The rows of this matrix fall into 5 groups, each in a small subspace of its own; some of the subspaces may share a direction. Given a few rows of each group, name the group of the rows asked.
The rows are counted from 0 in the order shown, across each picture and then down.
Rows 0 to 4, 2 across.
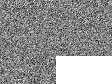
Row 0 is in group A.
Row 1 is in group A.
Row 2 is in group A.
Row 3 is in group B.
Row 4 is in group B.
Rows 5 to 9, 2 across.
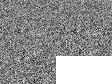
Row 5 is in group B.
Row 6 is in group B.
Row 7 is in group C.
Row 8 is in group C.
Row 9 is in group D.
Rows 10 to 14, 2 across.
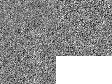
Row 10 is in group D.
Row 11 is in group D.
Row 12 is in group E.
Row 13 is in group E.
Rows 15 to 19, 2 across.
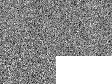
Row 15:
C
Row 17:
B
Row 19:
D
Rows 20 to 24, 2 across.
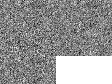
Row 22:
E
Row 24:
C
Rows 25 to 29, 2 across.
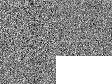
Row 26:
B
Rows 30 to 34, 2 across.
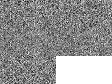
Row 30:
B
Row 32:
D
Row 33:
C
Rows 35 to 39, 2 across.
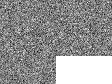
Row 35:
D
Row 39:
E
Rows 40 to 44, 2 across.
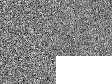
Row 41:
C
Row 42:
A
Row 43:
C
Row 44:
D
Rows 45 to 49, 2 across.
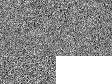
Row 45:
C
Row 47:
E
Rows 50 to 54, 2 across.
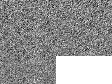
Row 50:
D
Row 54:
E
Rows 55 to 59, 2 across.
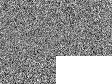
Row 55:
A
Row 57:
E
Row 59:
B
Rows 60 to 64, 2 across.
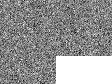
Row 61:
C
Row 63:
C
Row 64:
E
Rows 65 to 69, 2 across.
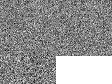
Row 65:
C
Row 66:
B
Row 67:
B
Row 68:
B
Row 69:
D
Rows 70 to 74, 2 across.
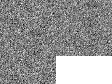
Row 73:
E
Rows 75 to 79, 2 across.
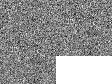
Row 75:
D
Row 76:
E
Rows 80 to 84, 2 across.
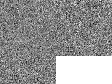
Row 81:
C
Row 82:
B
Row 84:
E
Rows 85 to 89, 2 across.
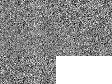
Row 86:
A
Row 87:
D
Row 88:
C
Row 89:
B
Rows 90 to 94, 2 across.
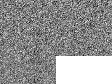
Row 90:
A
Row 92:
A
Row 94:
E
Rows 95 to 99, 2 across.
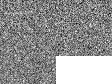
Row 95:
B
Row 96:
B
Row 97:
A
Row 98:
D
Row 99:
E
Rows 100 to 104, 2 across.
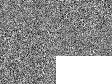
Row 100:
A
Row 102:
D
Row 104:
C
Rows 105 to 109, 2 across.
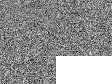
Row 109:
A
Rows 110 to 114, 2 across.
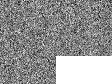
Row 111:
C
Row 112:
C
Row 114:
D
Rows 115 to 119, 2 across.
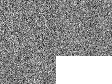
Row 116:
E
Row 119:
C
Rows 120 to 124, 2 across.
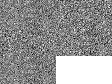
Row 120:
C
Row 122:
D
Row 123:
C
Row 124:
C
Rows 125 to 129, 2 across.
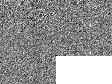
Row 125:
D
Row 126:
B
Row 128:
B
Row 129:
A
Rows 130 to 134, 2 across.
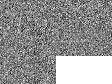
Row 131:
A
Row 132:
A
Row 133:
B
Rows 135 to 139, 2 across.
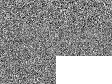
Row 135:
A
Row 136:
D
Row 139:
E
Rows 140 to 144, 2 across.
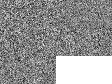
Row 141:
B
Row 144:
C
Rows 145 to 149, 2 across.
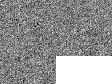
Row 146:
C
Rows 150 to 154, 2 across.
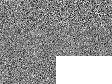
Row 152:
D
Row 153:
C
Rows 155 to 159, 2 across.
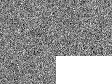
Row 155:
E
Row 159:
C
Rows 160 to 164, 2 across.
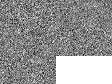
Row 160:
E
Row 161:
D
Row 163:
D
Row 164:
D
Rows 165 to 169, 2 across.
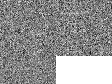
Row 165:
B
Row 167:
C
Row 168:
B
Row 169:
B
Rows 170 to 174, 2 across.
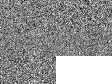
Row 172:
E
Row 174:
A
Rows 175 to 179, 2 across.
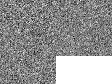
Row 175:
A
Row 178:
C
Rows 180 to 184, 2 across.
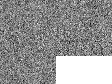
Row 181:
C
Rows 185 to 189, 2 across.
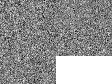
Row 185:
C
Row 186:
C
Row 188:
D
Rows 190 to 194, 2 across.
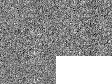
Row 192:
A
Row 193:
E
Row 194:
E
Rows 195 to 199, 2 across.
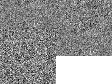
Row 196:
C
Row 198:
E
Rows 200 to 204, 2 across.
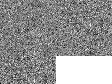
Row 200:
D
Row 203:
A
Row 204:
B
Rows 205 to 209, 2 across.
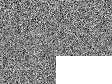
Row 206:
D
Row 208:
A
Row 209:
B
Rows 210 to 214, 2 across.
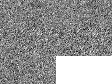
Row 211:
C
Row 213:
A
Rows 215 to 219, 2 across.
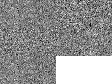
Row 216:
B
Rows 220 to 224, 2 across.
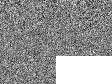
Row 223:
E
